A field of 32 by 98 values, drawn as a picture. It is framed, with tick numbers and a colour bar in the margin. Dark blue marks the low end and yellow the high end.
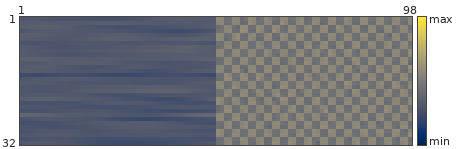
It is made of 1 by 2 panels. Panel 1,1: low, streaked across, faint in contrast. Panel 1,2: middling, checkered.
